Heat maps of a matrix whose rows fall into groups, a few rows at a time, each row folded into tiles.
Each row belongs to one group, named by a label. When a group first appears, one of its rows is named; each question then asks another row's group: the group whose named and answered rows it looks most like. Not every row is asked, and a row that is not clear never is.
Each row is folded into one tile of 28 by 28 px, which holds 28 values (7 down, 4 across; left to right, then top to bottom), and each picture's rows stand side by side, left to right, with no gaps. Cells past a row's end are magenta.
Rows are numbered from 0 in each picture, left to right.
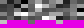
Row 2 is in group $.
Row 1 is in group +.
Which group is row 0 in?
$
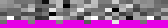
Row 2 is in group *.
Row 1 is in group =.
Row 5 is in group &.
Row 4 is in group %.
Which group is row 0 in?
&
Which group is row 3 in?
&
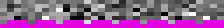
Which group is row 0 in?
*
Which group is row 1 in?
+
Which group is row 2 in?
*
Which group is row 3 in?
%
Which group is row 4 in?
$
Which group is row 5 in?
=
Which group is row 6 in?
$
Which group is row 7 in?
&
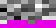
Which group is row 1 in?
+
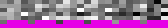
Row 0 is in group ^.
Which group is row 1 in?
+
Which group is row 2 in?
&
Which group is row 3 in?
&
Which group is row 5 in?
=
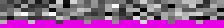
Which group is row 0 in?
$
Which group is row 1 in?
$
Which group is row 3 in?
=
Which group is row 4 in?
=
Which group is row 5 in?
%
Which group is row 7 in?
$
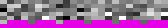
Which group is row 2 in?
$
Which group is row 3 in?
^
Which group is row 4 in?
&
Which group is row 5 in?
^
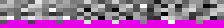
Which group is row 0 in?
&
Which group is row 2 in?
&
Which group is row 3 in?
%
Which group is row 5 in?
=
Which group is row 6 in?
*
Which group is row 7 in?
*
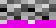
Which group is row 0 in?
%
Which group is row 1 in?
%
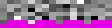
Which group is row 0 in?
+
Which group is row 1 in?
%
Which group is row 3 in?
$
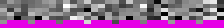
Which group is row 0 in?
*
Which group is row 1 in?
$
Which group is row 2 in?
+
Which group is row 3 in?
%
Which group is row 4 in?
*
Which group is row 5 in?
=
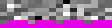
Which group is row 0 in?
+
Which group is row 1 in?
$
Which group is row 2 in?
^
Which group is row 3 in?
&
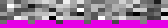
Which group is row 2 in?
&
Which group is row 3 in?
+
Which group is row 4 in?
&
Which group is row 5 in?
=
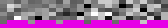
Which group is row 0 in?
+
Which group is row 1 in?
$
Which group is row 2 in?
=
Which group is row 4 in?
*
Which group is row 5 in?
%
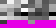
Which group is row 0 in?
&
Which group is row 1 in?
=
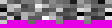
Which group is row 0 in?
%
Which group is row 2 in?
=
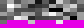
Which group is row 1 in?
$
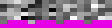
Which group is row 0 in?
^
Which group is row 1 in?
$
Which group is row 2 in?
+
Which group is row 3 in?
+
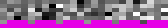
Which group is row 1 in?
*
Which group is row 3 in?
=
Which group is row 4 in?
^
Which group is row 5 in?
&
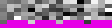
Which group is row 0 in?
+
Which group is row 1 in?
%
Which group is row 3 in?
&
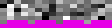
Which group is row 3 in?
*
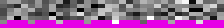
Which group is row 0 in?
*
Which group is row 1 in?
=
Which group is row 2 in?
$
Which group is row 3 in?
*
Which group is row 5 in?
&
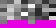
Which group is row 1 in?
=
